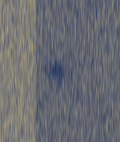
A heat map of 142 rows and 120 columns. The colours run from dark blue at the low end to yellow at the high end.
Dips: one, in the centre. Average level on the scale: 40%. Histogram: bell-shaped. Ninth with the lowest average: centre. Seam: vertical, 30% of the way across, the left part higher.
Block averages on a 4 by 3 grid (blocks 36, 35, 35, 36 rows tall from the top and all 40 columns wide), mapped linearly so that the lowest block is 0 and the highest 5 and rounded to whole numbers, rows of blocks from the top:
5 1 1
5 0 1
5 0 1
5 1 1
